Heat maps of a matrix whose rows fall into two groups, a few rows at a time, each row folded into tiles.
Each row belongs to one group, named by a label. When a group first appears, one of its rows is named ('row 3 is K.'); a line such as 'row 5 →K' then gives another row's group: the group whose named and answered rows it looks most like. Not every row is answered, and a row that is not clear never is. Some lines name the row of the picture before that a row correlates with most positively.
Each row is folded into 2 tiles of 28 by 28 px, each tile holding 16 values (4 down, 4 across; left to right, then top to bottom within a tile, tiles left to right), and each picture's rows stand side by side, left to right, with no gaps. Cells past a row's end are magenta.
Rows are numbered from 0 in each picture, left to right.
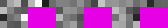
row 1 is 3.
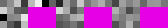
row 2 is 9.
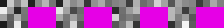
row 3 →9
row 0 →9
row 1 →9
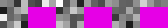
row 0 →3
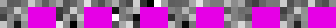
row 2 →3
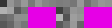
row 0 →9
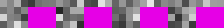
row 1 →3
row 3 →3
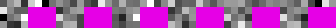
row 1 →3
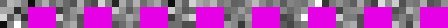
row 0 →9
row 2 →9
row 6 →3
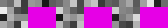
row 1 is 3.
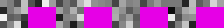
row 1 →9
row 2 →9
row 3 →3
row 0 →3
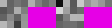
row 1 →9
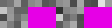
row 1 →3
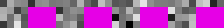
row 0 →9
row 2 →9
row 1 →3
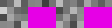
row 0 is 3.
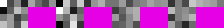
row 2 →3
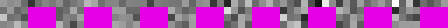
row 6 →9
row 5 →3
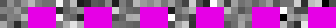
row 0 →9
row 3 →3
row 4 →9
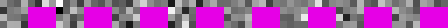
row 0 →3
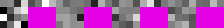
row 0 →3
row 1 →3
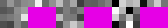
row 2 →9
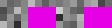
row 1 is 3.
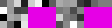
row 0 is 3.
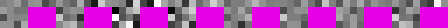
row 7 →3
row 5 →3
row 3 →3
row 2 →3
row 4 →9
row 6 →9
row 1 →3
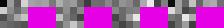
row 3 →9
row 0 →9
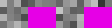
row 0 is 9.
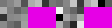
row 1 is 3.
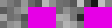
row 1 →3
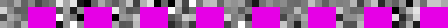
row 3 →9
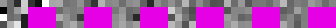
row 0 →3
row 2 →3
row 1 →3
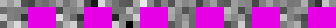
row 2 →9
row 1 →3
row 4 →9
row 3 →9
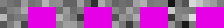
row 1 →3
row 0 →3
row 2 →9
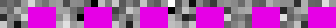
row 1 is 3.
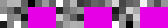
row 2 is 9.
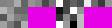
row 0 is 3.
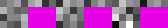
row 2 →9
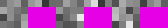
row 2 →9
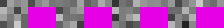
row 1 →3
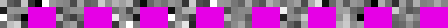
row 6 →3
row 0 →3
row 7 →9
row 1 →3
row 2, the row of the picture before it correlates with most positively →0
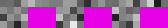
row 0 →9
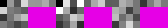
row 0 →9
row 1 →9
